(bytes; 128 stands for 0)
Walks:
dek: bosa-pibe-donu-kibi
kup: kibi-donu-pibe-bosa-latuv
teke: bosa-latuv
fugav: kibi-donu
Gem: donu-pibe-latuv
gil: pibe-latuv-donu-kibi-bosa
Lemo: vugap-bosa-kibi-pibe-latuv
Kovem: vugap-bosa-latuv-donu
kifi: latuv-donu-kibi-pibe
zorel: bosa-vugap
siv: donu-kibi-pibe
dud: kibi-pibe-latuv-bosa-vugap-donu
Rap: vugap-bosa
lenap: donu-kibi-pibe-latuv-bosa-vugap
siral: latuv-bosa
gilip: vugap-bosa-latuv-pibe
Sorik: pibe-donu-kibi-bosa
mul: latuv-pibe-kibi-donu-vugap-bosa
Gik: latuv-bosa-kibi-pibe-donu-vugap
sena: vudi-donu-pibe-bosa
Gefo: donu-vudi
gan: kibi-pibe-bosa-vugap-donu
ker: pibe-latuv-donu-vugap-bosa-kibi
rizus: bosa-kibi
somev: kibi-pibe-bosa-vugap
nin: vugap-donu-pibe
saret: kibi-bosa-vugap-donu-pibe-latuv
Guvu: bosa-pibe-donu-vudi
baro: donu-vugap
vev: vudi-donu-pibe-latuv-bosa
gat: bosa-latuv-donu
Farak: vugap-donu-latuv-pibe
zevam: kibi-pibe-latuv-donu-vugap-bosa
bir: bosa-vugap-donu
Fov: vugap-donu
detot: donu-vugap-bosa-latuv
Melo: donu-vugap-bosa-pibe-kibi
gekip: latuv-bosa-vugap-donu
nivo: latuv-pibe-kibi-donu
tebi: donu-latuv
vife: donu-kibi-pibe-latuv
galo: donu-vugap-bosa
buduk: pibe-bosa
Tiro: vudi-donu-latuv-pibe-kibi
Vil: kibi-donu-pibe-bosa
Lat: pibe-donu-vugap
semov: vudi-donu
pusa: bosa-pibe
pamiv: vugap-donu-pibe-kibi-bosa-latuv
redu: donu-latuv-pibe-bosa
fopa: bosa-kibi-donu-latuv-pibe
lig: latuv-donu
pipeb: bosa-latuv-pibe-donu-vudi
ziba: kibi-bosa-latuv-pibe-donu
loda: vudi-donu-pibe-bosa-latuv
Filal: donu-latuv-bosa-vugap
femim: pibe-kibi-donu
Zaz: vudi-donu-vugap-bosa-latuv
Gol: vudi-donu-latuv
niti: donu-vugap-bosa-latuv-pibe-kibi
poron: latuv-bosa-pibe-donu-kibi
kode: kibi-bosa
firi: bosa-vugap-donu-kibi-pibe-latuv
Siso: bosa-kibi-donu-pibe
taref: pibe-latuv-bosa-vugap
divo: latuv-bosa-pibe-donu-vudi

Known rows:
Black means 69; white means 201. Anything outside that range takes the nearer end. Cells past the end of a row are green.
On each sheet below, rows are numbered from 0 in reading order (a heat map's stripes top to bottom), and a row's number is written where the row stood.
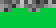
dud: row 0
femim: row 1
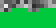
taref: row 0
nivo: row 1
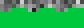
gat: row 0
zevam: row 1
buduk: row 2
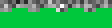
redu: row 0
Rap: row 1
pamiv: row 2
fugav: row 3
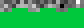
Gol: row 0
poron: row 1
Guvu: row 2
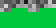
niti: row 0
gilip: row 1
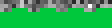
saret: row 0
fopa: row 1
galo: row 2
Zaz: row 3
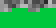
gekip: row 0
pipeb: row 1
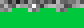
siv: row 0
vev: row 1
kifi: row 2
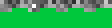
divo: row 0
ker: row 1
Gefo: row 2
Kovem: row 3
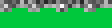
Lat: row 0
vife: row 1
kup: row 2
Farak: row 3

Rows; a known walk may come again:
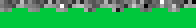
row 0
Gem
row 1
baro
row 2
Tiro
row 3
Sorik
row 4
zevam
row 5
Guvu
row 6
Melo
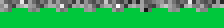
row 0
Lemo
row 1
siral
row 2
Filal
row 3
Rap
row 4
loda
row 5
mul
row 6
ziba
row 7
detot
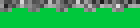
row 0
pusa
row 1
teke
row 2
buduk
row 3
siv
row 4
sena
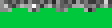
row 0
poron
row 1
kup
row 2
rizus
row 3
firi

